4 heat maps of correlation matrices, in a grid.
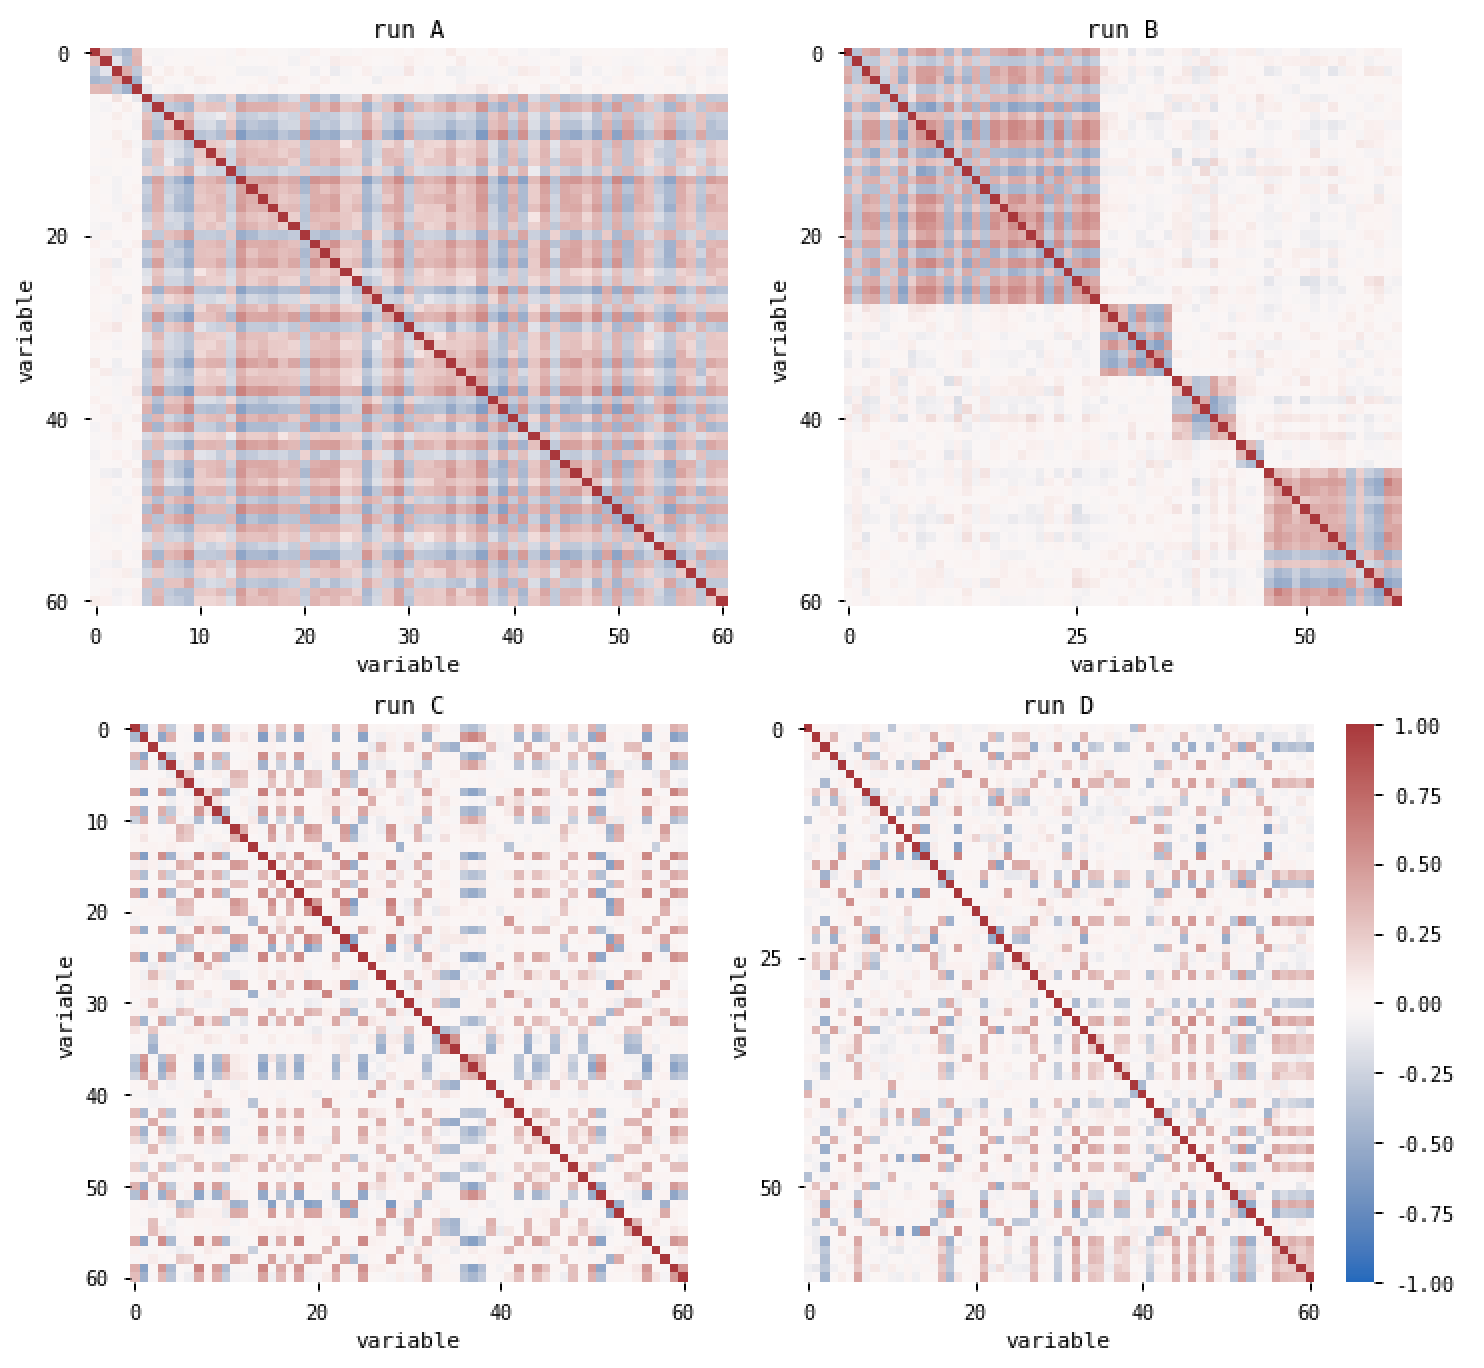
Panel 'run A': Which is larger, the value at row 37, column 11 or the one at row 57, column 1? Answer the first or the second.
the first
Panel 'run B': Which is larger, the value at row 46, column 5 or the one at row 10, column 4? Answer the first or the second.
the first
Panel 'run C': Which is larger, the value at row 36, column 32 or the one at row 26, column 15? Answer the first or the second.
the second
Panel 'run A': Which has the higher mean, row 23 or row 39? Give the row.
23
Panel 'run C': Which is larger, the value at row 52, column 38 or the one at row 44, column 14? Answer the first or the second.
the second
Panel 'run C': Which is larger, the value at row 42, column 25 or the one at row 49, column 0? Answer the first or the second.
the first
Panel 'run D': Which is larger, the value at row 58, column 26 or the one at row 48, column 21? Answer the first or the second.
the second
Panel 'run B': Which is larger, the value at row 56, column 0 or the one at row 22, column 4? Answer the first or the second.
the second
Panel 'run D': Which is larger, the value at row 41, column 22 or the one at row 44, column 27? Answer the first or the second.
the second
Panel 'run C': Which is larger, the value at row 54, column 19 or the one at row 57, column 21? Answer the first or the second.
the second
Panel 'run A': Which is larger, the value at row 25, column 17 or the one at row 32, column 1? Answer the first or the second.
the first
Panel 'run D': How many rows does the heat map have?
61
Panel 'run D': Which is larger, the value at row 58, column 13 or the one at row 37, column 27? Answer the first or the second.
the second
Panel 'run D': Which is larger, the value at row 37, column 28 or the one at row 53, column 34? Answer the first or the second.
the first
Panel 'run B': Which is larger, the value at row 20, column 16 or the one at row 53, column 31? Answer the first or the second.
the first
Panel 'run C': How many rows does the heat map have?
61
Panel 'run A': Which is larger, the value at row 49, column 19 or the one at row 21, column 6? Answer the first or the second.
the second
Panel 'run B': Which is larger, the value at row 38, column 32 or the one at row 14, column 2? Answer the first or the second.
the second
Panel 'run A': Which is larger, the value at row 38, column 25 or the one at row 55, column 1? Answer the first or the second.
the second
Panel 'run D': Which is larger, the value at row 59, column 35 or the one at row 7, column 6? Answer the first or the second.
the first
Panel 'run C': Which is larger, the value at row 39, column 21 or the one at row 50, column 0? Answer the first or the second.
the second
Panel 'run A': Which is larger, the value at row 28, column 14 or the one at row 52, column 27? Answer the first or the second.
the first
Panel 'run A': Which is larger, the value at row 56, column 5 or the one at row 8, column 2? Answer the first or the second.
the second
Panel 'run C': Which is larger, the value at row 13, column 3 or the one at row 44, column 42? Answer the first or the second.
the second
